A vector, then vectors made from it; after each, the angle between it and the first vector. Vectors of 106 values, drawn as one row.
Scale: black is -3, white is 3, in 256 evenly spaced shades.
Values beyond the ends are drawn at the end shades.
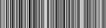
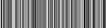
orthogonal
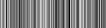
partly aligned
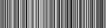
partly opposed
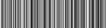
partly opposed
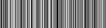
orthogonal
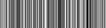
partly aligned
